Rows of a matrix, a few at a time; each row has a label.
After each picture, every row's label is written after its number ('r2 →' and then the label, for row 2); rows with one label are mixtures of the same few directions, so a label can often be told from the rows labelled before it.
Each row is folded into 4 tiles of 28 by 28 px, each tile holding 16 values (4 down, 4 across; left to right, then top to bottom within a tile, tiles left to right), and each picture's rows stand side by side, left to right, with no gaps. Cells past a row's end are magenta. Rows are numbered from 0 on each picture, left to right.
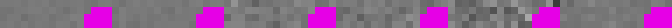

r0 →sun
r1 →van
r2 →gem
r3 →sun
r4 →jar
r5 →gem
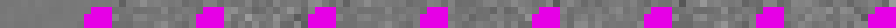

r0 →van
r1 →gem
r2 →sun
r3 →gem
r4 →jar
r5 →van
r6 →gem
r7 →jar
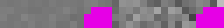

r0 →sun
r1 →jar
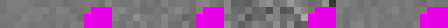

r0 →jar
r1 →sun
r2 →jar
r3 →van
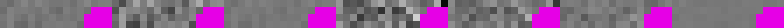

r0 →van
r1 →van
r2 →van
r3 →jar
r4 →jar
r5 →sun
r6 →gem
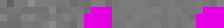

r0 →gem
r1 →jar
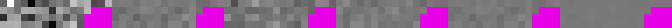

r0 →gem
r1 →sun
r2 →gem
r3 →van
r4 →sun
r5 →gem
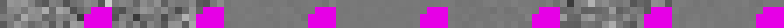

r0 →jar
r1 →sun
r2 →jar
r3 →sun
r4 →jar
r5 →gem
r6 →van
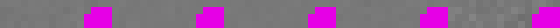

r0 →sun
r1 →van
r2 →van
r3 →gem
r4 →sun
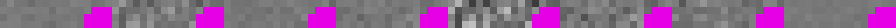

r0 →gem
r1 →van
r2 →jar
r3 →sun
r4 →van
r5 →sun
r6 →gem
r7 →sun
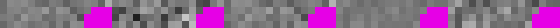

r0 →jar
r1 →sun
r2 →jar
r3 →van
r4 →van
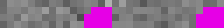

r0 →jar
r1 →gem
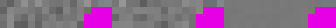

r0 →van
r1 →gem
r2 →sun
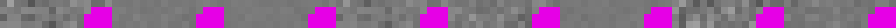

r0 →gem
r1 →sun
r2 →jar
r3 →gem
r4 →sun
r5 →sun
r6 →van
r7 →gem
